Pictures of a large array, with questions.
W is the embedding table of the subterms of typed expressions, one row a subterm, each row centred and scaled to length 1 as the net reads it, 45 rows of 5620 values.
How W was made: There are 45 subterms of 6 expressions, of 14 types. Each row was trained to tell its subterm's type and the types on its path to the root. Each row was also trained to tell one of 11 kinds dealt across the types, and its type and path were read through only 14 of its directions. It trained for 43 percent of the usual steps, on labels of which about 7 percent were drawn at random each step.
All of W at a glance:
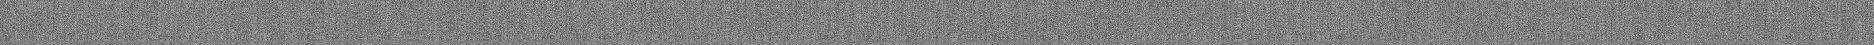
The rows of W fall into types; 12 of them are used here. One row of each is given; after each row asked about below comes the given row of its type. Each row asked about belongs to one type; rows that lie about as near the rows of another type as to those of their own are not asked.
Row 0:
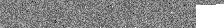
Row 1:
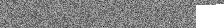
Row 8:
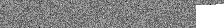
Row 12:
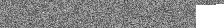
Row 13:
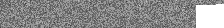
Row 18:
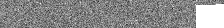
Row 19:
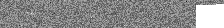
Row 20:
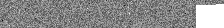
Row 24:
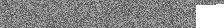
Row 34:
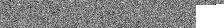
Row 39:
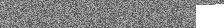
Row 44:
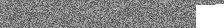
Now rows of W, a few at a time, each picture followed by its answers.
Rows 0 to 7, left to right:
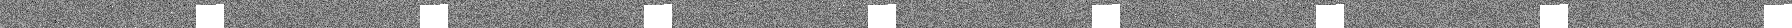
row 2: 1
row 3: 8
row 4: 19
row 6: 1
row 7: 39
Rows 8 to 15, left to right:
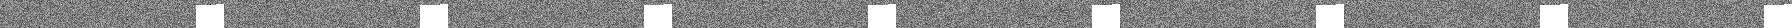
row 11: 8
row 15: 34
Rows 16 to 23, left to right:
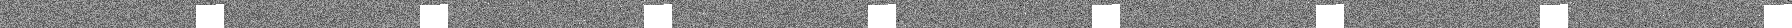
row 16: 20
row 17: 1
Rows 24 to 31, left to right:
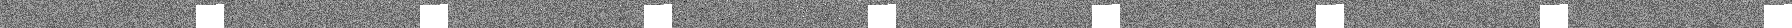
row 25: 34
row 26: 39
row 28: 8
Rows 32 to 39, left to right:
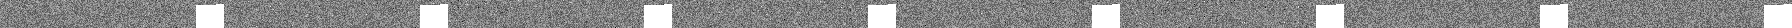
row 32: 1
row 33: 39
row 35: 12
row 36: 12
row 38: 12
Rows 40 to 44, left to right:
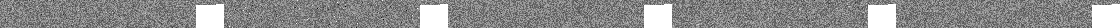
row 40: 39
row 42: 24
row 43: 12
